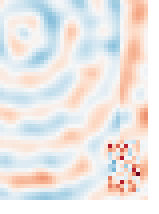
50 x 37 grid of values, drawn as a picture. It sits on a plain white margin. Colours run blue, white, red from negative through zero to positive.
Rings: centred on the top left. Mirror symmetry: none. Odd patch: rougher, in the bottom right. Roughest part: bottom right. Seam: vertical, 80% of the way across, the right part higher.
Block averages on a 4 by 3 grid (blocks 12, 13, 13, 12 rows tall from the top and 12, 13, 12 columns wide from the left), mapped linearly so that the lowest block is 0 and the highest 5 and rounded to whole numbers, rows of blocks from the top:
103
124
234
225
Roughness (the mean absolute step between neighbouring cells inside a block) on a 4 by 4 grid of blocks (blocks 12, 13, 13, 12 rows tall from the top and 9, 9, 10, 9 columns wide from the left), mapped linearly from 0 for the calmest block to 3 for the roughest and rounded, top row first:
0 0 0 0 / 0 0 0 0 / 0 0 0 1 / 0 0 0 3
